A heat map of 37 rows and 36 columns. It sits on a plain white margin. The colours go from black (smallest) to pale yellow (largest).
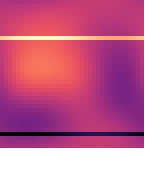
Histogram: heavy tails on both sides. Odd lines: rows 10 and 34. Ninth with the lowest average: bottom left.
